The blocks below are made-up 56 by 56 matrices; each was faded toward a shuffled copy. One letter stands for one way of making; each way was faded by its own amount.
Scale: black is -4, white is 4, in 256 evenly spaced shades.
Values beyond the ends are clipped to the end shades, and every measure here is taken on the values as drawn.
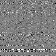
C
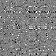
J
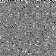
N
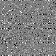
J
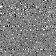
N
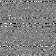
C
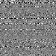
C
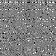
J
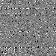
N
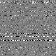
C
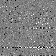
J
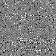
N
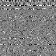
C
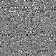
N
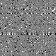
J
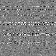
C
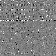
J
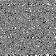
N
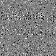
N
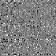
J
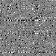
J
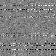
C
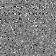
N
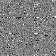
N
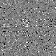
N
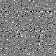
J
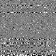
C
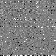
J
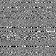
C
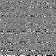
C
